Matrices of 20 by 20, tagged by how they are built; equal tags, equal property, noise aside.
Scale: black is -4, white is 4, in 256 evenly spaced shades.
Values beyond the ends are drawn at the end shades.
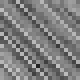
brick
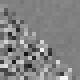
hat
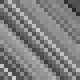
brick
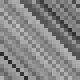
brick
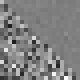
hat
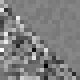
hat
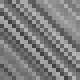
brick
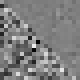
hat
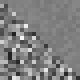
hat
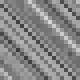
brick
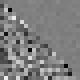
hat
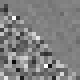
hat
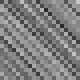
brick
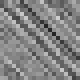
brick
